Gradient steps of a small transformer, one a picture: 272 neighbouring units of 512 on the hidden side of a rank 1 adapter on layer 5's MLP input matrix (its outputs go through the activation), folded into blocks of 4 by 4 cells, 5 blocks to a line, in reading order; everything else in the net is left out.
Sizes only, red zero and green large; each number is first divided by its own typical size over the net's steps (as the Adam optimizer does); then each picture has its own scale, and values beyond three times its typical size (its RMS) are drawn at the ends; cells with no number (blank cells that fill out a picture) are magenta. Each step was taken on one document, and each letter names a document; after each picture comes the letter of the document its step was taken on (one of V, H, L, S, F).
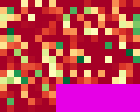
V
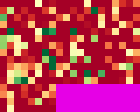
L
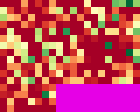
V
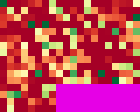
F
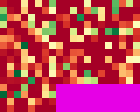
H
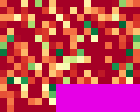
F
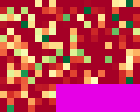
L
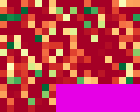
F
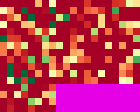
L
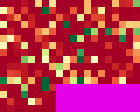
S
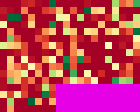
V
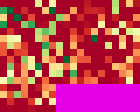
L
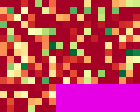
H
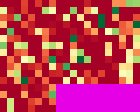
H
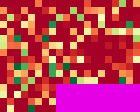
H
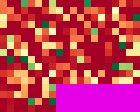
F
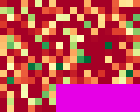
F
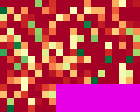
L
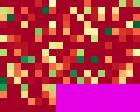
S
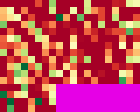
H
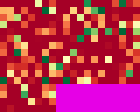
S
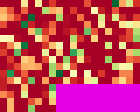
H
